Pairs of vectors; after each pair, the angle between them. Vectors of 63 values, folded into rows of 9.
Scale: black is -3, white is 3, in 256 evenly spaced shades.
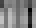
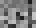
partly aligned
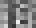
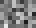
partly aligned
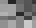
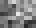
nearly opposite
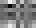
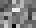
orthogonal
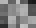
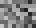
orthogonal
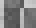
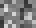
partly opposed
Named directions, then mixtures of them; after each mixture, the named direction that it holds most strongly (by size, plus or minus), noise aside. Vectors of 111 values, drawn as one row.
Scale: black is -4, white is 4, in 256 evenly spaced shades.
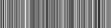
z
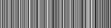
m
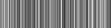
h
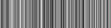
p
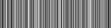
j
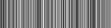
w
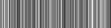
h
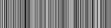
z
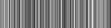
h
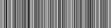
j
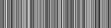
j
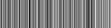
m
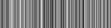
p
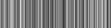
p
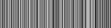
m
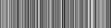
h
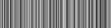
h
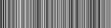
w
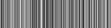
p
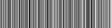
m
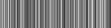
h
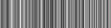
p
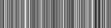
z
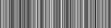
p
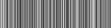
w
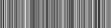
z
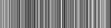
h
